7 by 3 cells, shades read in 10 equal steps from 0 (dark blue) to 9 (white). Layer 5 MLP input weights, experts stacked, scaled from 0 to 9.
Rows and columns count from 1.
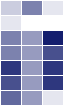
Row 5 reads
1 5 1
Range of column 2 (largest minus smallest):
5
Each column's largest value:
8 9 9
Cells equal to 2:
2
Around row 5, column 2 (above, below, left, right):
5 5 1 1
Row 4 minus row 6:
2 0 1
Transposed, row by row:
7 8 4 4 1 2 3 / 4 9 5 5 5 5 5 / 8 9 0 2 1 1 8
